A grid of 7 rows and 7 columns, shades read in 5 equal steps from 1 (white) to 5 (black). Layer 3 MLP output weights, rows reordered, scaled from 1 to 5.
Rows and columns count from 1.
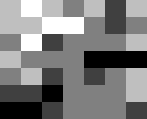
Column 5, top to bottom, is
2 3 3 5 4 3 3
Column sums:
21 18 23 19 23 25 20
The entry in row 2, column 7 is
3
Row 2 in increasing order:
1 1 2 2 3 3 4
